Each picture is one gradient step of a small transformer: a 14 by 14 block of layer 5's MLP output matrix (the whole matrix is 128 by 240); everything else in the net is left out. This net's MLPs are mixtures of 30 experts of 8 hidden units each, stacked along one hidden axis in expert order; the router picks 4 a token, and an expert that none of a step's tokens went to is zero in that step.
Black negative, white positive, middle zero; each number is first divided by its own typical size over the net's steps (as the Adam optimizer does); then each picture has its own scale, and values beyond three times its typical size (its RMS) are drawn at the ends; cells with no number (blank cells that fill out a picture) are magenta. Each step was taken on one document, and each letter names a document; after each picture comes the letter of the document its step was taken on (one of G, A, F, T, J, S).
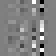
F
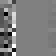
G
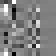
G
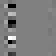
F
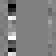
F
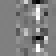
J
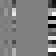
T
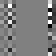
T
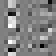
F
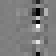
J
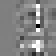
J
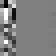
G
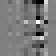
J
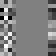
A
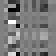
F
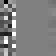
G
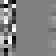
G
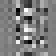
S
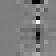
J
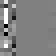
G
